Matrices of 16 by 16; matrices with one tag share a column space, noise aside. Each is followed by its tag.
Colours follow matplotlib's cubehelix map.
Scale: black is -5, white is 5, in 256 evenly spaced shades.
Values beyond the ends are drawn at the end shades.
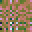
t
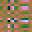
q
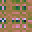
q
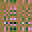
t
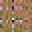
q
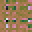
q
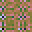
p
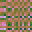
p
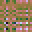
t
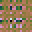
q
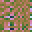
p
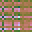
p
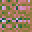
q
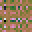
q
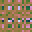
q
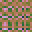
p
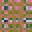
q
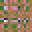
q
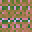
q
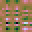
t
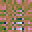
t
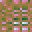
t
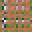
q
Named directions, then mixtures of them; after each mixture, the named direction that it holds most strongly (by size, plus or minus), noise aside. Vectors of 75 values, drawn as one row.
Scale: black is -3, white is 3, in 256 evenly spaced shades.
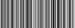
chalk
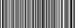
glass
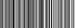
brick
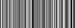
chalk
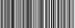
chalk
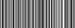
glass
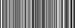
glass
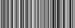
chalk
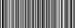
glass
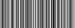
chalk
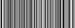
glass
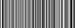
glass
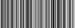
chalk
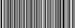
glass
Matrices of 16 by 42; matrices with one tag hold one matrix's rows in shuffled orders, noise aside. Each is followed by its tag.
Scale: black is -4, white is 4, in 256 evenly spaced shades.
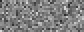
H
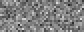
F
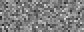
H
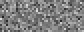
H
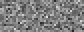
F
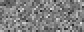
F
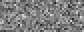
F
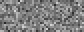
F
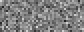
H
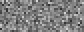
H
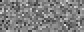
H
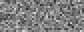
F
